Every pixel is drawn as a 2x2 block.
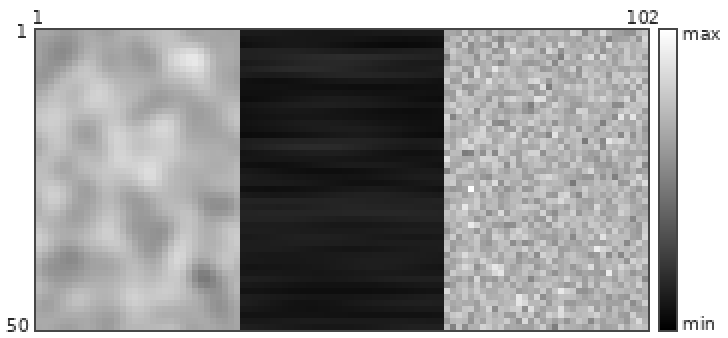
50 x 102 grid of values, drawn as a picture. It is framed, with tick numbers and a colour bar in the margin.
The table splits into one row of 3 panels. Panel 1,1: high, blotchy. Panel 1,2: very low, streaked across, faint in contrast. Panel 1,3: high, fine-grained.
